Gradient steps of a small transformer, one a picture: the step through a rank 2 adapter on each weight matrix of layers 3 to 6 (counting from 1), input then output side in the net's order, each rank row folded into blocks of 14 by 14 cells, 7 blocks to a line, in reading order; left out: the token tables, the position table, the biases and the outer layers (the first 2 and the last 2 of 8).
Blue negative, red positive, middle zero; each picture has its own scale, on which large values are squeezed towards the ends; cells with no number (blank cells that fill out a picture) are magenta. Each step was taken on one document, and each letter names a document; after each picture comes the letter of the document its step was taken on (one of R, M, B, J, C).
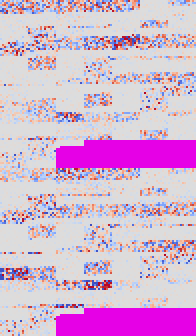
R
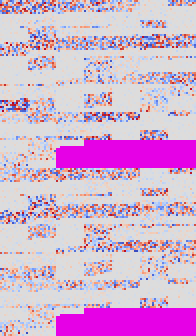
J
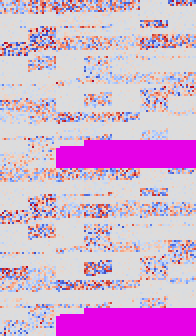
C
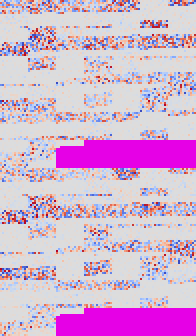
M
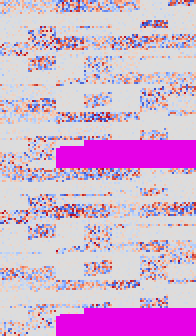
C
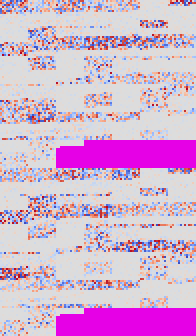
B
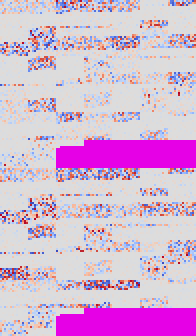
B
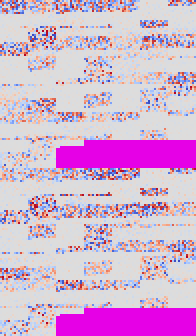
B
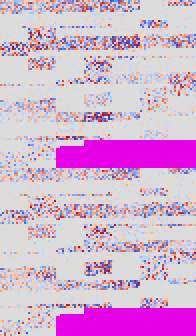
J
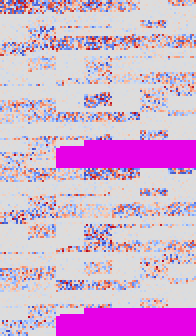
R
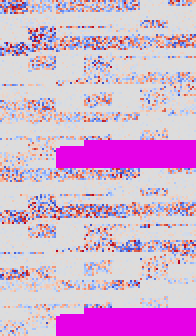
J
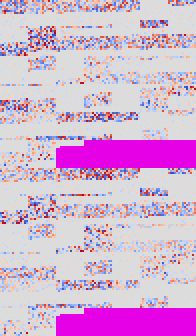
C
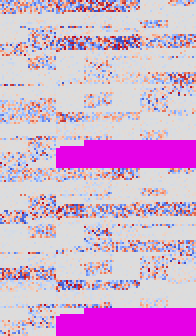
M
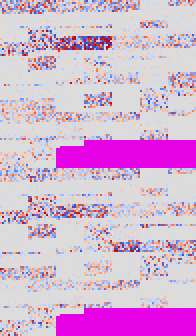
J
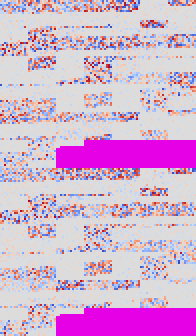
B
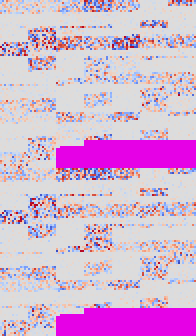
C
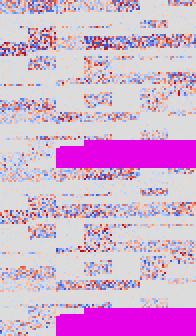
M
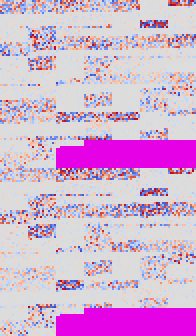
C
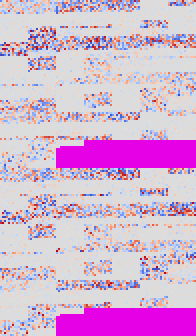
B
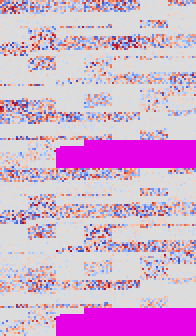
R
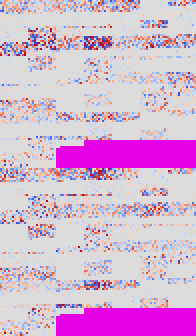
C
